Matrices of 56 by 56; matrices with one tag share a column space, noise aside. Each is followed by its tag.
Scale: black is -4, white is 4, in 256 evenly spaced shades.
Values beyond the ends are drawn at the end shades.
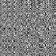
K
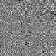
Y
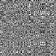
Y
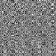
Y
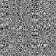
K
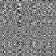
Y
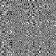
Y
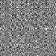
K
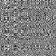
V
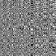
K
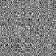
K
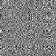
V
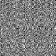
K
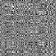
Y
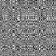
V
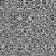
V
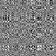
V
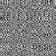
V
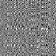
K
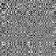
Y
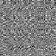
V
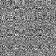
V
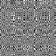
V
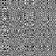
V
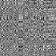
V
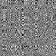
V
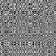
Y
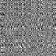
K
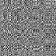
V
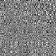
Y
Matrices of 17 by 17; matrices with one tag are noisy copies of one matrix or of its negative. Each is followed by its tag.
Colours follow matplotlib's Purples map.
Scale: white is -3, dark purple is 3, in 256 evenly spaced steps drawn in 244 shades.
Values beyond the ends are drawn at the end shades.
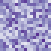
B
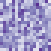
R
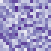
B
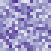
B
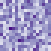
R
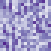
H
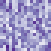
H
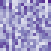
H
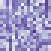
H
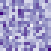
R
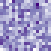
R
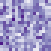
R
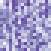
H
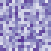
R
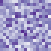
B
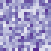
R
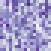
H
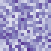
B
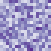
B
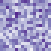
B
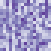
H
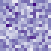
B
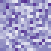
B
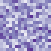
B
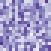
R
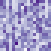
H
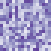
R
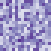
R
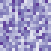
R
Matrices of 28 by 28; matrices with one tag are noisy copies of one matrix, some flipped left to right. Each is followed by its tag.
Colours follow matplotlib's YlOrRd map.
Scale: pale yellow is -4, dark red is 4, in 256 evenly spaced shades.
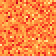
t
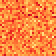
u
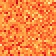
t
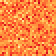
t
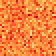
u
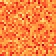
t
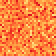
u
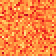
u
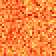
u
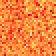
u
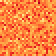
t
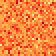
t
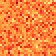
t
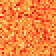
u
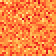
t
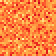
t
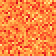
t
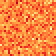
t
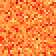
t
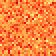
t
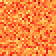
t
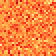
t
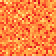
t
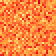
t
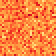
u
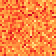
u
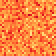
u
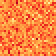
t
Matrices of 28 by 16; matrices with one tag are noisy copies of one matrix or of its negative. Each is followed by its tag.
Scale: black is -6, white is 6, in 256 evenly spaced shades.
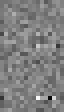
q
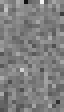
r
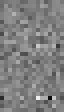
q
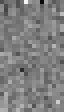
r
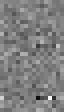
q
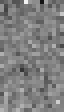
r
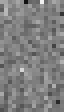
r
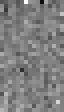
r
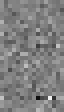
q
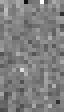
r
